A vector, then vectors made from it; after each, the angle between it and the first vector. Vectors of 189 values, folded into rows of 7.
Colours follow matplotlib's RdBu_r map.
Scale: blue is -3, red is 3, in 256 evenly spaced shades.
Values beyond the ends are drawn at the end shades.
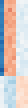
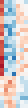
nearly opposite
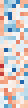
partly opposed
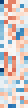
partly aligned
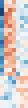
nearly parallel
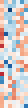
partly opposed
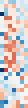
partly aligned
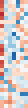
partly opposed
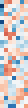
partly aligned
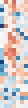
partly aligned
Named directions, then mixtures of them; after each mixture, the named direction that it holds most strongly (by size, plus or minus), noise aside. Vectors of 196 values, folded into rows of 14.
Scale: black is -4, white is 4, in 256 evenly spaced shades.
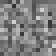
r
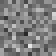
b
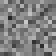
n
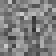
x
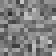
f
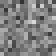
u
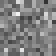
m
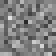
n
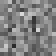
x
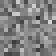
m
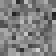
m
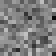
f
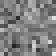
f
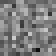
r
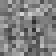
x
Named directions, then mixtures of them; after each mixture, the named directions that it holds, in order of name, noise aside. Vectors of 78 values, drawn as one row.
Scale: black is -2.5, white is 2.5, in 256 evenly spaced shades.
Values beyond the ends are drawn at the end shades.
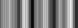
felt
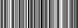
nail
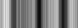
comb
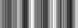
felt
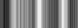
comb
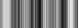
comb, felt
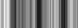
comb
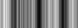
comb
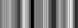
felt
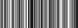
felt, nail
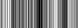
comb, nail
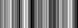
felt, nail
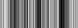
comb, nail
